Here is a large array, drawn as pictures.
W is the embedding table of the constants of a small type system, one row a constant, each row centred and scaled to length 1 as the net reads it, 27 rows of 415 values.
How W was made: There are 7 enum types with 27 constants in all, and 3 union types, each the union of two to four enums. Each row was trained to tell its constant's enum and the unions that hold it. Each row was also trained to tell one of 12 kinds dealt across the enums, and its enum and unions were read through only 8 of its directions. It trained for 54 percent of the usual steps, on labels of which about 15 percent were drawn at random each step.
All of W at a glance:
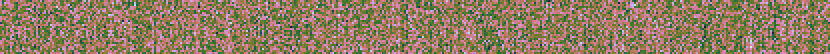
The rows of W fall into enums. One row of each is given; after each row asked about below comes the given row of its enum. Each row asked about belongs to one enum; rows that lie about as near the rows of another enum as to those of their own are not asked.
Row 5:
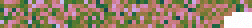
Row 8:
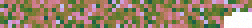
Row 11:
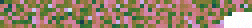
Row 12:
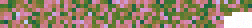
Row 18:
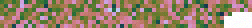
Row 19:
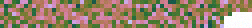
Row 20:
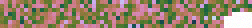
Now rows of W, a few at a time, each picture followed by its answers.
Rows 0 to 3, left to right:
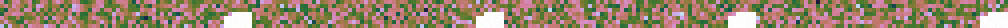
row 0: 20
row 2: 8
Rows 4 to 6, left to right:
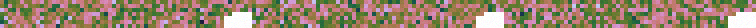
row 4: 18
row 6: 5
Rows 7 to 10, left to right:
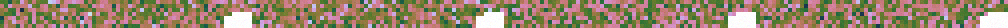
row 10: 20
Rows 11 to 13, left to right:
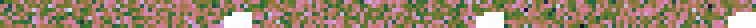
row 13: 20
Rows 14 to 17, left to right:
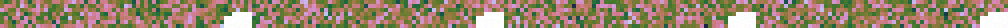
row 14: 18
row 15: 19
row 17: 19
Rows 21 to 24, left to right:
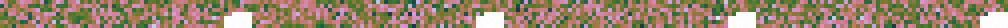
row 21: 11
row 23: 11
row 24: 18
